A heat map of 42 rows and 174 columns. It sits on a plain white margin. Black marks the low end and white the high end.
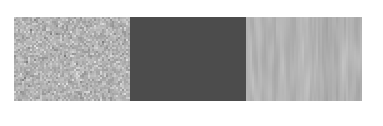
It is made of 1 by 3 panels. Panel 1,1: high, fine-grained. Panel 1,2: low, flat. Panel 1,3: high, streaked downward, faint in contrast.
